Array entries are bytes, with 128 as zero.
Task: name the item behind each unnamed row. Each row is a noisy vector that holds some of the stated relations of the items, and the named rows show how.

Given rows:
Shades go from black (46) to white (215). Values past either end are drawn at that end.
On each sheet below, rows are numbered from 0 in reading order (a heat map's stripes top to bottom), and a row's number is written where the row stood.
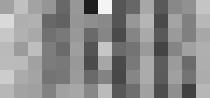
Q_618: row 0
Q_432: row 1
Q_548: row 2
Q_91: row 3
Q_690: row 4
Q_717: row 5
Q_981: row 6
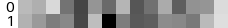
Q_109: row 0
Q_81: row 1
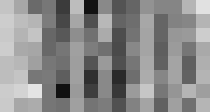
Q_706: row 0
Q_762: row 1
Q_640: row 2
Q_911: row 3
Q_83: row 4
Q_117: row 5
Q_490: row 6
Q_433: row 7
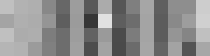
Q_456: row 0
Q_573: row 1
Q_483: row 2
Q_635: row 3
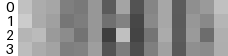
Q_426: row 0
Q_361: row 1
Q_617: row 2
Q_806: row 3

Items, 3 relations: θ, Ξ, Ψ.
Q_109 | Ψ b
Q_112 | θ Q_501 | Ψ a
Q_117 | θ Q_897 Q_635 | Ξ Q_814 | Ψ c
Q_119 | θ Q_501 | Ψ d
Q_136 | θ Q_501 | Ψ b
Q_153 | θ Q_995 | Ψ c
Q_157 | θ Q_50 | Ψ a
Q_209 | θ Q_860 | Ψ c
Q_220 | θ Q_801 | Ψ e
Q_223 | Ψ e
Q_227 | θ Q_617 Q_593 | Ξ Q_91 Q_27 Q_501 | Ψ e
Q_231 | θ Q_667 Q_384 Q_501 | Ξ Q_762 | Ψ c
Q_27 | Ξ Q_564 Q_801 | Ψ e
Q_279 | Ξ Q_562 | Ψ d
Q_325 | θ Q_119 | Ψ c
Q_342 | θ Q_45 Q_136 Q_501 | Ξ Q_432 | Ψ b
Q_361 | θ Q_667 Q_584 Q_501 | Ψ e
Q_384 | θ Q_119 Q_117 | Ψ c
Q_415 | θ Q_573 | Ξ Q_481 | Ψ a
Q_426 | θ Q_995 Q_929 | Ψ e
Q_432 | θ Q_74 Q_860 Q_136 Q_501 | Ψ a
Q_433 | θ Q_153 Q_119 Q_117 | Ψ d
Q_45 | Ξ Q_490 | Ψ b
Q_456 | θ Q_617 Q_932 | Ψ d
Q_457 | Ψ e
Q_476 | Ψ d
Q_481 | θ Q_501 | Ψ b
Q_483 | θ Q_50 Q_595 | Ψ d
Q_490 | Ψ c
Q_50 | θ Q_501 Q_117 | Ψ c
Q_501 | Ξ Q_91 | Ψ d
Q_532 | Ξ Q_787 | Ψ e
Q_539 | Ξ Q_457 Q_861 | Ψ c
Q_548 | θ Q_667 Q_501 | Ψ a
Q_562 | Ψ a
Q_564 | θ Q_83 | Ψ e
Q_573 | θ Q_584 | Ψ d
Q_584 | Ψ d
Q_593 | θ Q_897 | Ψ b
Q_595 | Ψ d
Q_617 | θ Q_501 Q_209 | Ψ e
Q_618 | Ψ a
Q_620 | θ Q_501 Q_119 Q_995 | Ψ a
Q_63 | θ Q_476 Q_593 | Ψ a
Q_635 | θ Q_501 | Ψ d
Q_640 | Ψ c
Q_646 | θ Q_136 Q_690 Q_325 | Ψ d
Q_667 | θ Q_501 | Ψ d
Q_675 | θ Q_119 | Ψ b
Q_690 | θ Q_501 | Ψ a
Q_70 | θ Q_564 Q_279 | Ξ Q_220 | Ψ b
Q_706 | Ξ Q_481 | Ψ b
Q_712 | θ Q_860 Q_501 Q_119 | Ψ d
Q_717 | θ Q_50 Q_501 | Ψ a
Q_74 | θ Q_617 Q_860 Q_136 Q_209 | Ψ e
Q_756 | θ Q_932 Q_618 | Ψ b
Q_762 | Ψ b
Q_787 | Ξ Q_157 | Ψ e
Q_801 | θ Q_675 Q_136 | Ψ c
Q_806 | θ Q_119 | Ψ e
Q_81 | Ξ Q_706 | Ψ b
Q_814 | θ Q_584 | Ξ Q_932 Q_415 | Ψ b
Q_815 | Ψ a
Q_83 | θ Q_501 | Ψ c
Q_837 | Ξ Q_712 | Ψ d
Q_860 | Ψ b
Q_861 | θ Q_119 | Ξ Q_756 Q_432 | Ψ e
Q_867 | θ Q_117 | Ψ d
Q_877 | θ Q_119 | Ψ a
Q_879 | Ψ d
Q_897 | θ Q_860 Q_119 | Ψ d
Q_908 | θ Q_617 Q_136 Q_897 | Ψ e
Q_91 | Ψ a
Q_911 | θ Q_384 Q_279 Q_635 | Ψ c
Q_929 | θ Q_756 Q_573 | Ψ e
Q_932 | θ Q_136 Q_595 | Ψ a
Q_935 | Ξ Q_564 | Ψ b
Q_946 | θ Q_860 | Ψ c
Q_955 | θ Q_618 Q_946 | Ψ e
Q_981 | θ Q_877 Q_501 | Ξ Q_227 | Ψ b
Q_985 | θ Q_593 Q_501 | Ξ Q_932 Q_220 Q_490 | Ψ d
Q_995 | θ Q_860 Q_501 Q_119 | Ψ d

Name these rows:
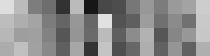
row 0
Q_481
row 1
Q_837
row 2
Q_955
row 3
Q_593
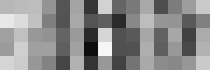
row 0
Q_756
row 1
Q_70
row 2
Q_119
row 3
Q_860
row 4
Q_814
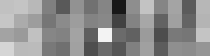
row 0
Q_985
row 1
Q_231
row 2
Q_935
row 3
Q_157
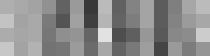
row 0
Q_929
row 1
Q_562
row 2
Q_539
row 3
Q_564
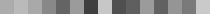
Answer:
Q_476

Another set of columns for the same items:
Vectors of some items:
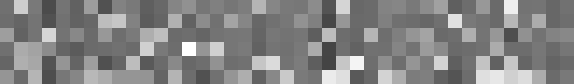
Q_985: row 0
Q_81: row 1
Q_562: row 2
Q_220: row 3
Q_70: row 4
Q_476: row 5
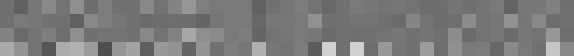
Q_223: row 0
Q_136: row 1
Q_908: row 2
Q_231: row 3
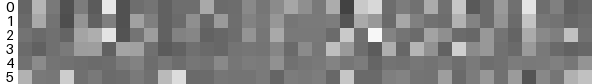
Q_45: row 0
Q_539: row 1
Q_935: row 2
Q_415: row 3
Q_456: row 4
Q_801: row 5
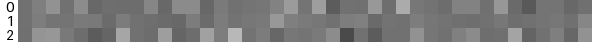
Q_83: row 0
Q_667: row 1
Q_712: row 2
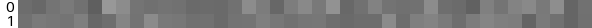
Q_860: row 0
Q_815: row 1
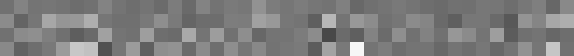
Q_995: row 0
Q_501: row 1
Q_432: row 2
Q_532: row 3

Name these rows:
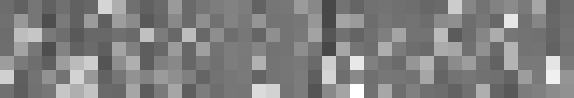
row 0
Q_706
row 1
Q_342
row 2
Q_490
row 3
Q_117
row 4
Q_981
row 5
Q_227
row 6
Q_279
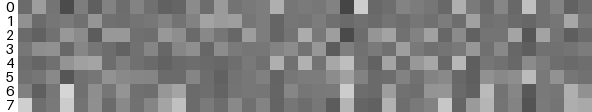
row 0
Q_837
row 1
Q_806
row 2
Q_618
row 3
Q_911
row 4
Q_573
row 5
Q_593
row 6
Q_762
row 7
Q_157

